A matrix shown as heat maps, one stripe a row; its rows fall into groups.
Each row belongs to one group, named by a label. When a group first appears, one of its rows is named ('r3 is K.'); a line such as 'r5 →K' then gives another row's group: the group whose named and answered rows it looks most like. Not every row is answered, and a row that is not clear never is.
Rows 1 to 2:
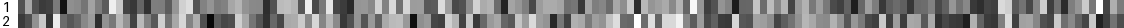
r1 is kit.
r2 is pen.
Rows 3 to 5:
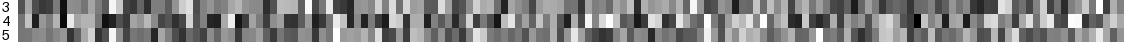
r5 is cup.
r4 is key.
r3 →kit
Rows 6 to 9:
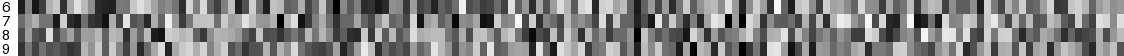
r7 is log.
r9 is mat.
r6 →key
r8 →kit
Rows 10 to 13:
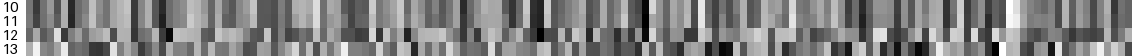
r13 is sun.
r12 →kit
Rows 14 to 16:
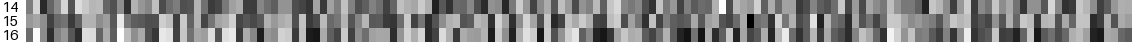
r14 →key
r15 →mat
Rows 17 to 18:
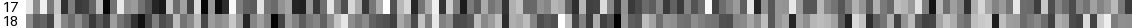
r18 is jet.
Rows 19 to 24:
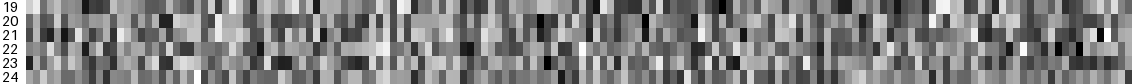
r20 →kit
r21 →kit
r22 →cup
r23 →kit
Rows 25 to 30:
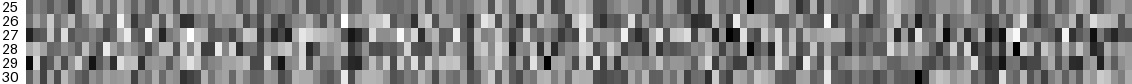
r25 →mat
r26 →cup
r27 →pen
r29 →kit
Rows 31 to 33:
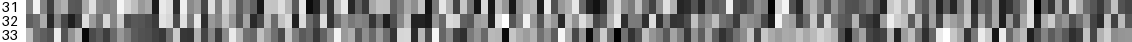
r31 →mat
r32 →mat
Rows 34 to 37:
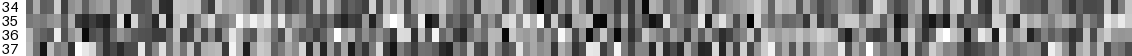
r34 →kit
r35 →log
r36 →jet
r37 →key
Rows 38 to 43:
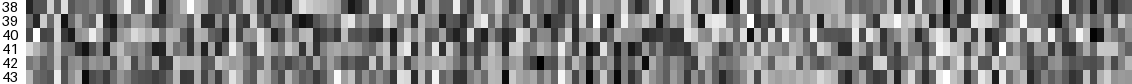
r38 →pen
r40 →key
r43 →jet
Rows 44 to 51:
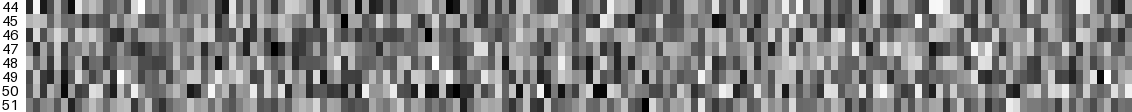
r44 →key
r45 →sun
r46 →key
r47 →jet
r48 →jet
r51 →pen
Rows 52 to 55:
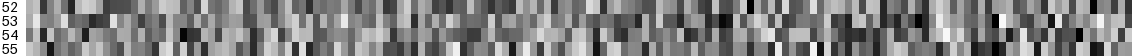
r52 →key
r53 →sun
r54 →cup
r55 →mat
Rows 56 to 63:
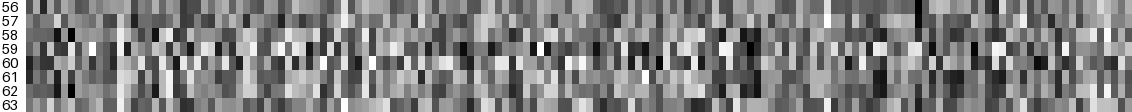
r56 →cup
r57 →jet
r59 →log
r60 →mat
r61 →pen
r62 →pen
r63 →cup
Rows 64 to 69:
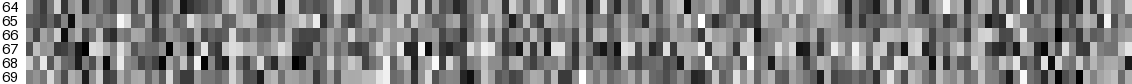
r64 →jet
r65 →pen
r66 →jet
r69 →cup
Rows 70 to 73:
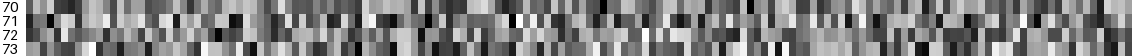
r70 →log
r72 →pen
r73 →key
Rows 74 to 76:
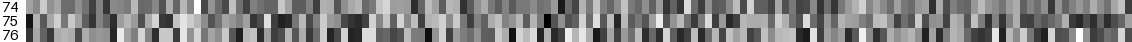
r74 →sun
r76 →mat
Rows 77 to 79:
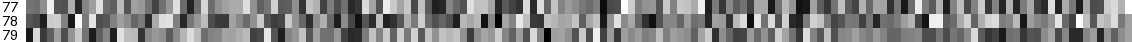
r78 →key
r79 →kit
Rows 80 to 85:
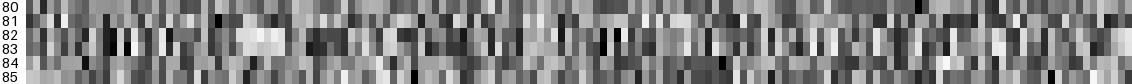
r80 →cup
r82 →log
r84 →cup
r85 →sun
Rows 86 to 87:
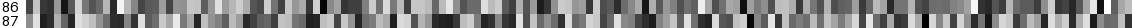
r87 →key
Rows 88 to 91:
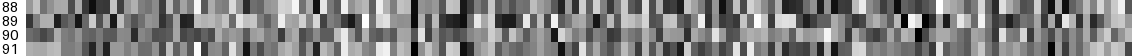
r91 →sun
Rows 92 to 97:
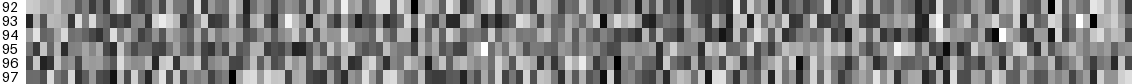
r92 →sun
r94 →sun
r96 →mat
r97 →log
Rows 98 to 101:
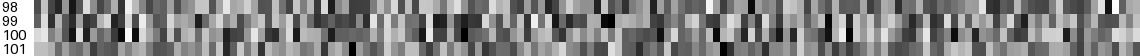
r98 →kit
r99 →log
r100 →log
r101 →sun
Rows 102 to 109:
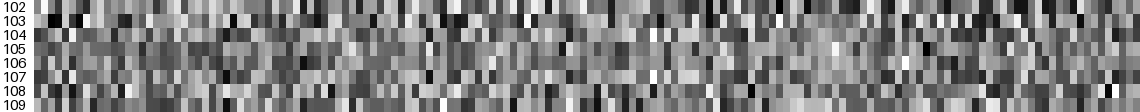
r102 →mat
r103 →key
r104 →pen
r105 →jet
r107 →pen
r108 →kit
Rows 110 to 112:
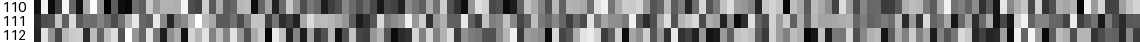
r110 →key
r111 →pen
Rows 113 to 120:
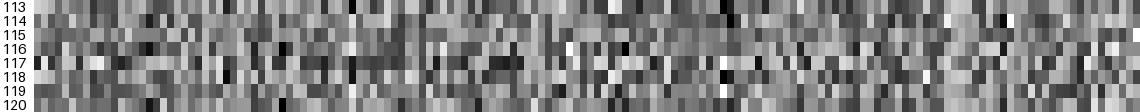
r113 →sun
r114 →cup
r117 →key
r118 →sun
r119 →jet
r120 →cup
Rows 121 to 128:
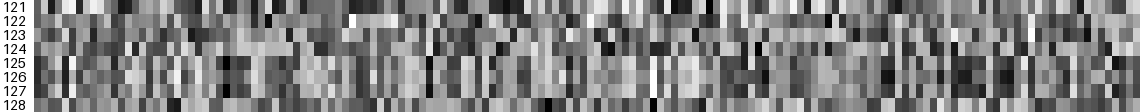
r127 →pen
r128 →kit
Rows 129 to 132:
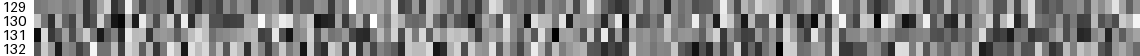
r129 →cup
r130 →log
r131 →kit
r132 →mat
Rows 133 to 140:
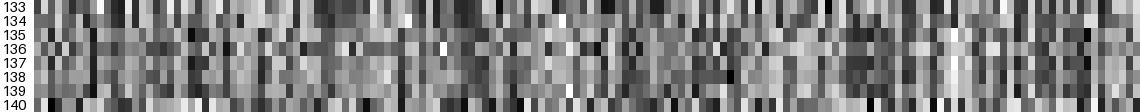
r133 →log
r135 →cup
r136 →jet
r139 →cup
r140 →key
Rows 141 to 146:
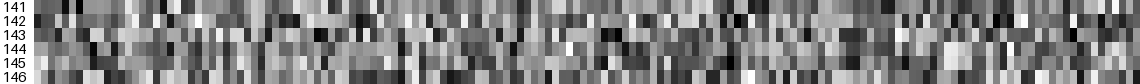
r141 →pen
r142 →pen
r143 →mat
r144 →cup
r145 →sun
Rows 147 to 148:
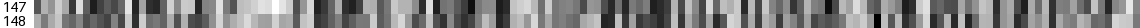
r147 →log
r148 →log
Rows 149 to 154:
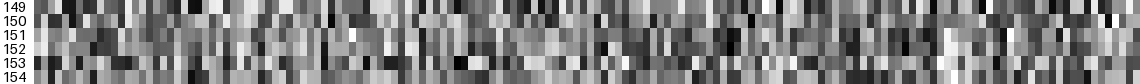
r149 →log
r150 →kit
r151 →sun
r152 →sun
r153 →key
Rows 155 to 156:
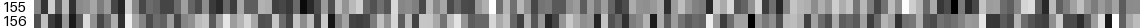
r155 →jet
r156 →kit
